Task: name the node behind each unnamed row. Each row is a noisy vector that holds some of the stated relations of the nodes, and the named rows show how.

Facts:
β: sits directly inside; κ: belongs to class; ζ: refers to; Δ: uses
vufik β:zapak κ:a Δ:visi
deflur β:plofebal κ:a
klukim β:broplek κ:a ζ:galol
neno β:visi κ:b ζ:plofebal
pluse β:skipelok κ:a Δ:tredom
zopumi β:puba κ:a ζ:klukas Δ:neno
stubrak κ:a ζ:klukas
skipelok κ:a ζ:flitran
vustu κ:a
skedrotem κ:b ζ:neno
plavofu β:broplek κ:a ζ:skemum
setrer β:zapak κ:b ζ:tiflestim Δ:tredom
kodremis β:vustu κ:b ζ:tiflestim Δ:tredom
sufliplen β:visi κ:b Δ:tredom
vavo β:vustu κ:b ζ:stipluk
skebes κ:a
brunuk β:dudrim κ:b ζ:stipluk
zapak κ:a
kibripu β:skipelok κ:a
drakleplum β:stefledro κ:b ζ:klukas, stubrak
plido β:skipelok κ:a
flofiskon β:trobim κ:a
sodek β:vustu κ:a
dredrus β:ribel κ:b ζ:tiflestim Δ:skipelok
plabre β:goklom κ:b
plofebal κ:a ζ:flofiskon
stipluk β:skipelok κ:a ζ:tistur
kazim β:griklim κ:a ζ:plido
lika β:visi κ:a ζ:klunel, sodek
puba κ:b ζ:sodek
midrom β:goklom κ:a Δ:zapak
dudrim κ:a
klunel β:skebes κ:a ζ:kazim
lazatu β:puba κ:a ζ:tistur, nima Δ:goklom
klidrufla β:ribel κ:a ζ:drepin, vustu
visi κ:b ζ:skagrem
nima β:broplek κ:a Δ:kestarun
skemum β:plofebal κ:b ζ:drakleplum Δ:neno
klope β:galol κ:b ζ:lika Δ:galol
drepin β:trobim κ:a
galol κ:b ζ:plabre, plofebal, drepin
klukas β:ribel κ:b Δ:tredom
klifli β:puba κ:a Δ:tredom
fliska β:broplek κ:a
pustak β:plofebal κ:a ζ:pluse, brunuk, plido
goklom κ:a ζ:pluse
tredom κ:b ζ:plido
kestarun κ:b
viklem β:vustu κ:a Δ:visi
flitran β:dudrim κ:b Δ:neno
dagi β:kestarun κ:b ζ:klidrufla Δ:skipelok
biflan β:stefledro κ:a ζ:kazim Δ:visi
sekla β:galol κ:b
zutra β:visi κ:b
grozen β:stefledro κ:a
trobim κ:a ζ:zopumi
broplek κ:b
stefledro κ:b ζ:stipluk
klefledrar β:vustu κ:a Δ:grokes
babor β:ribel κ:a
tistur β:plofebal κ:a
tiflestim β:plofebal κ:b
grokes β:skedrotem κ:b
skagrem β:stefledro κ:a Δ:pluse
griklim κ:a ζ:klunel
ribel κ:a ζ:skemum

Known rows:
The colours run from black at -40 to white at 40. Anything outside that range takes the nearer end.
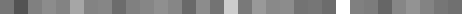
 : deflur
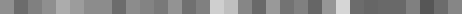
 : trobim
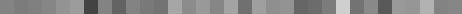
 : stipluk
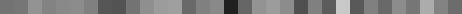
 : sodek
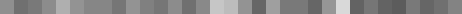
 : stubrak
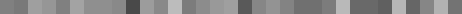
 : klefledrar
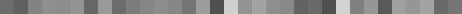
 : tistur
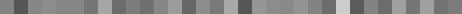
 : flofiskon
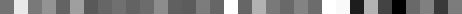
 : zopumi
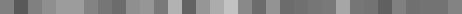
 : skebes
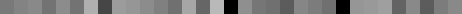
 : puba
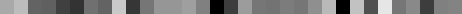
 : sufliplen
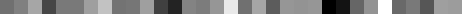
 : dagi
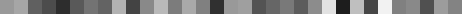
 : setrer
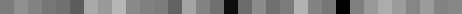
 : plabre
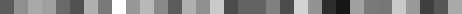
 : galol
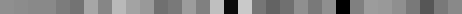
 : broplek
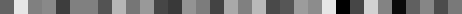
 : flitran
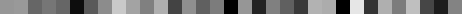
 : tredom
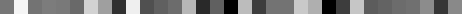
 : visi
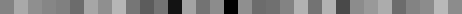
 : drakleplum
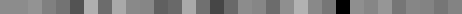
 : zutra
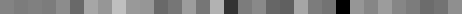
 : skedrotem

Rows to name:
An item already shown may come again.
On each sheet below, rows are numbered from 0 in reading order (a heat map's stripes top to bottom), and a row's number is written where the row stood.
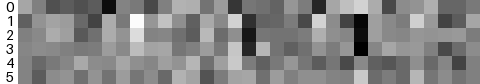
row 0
pluse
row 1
galol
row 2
grokes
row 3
broplek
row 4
vustu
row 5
klukim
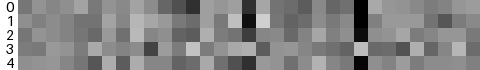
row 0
stefledro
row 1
broplek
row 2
sekla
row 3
klefledrar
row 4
zutra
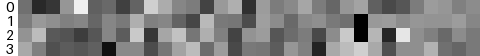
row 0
goklom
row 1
brunuk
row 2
kodremis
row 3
pluse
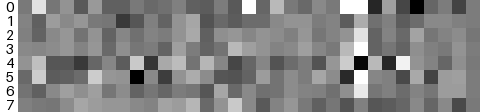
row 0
zopumi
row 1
lika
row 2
fliska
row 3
plavofu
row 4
kodremis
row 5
vufik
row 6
grozen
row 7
vustu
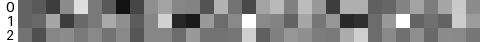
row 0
lazatu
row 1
dredrus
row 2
babor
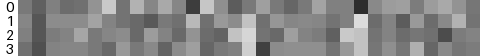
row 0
tiflestim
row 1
midrom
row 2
ribel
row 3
klidrufla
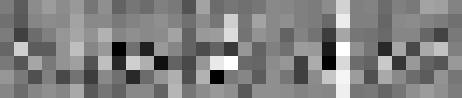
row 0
grozen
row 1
deflur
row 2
plofebal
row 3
biflan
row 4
skipelok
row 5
skagrem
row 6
kibripu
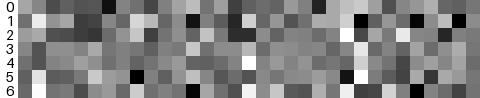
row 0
pluse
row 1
neno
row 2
klukas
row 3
midrom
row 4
pustak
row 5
viklem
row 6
skemum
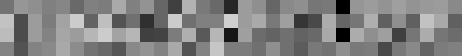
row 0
brunuk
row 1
nima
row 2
kestarun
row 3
griklim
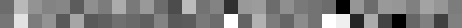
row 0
vavo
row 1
zopumi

